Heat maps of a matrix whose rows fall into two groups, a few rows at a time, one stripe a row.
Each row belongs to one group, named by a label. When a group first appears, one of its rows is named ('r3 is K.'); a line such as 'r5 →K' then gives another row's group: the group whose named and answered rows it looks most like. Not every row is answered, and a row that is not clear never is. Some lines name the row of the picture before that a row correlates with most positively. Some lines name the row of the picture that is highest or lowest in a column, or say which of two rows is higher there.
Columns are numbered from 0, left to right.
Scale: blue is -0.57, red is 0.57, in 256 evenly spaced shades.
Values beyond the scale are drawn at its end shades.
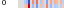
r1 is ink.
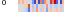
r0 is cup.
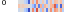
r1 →cup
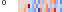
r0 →cup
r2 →cup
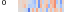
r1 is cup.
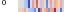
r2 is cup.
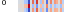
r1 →ink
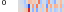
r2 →ink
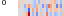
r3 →ink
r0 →cup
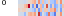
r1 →ink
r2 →cup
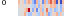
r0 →cup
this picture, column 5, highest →2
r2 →ink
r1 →cup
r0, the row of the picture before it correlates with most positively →2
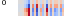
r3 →ink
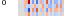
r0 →ink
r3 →ink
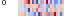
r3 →cup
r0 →ink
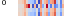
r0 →cup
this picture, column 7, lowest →1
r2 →cup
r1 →ink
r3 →cup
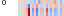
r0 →cup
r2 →ink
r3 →ink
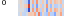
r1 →ink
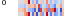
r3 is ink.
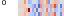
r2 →ink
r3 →cup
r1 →cup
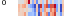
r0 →ink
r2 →cup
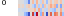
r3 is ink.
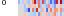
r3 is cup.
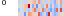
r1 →ink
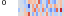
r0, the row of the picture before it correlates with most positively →3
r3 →ink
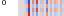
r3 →ink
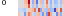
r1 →ink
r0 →ink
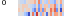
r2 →cup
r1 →cup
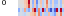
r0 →ink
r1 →ink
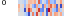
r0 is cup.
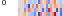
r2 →cup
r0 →cup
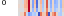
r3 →cup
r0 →ink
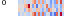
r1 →ink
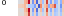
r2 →ink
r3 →ink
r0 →ink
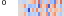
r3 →cup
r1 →cup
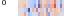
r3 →cup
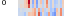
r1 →ink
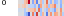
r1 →cup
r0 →ink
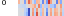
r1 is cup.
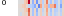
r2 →ink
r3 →ink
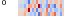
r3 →cup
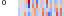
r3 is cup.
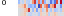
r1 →cup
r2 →ink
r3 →cup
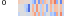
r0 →cup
